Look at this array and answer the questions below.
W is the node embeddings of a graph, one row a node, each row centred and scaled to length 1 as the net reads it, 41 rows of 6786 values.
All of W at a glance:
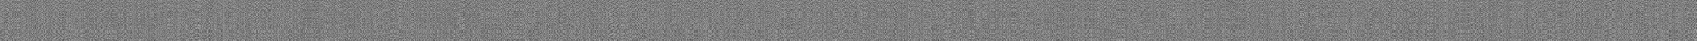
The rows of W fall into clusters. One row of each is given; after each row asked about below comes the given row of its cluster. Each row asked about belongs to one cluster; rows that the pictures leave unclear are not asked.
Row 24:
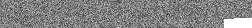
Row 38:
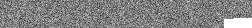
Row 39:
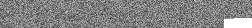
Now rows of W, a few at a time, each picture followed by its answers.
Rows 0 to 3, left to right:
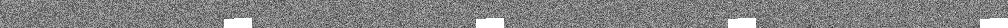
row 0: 24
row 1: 39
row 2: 38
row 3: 39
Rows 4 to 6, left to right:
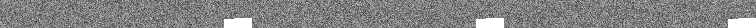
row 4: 24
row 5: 38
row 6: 24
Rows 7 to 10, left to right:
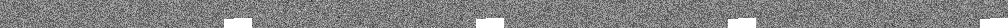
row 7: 39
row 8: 38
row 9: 24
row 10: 24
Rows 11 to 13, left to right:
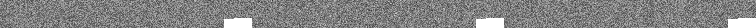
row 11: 39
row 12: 38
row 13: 39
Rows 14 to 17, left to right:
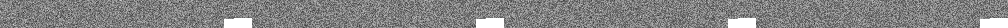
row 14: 39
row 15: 39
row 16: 38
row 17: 39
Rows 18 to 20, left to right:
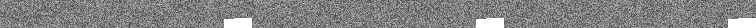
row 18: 24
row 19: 24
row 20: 39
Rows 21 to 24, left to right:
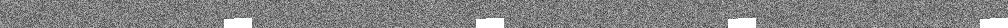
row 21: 24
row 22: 39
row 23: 38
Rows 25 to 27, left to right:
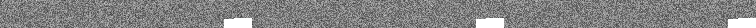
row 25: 24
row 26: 39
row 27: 24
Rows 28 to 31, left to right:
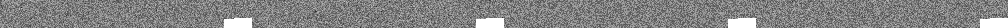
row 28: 24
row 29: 39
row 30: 38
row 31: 38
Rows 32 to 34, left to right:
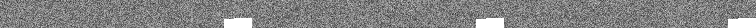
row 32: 38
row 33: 24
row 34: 39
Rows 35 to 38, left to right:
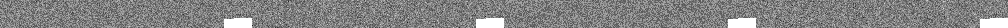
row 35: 38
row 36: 38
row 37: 24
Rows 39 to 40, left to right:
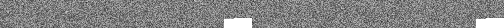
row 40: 39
